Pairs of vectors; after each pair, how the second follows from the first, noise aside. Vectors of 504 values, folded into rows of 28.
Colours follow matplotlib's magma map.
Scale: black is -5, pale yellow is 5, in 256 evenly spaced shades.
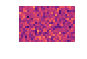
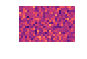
copied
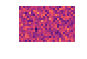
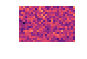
shuffled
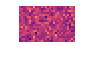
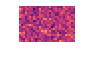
shuffled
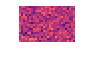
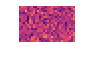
shuffled
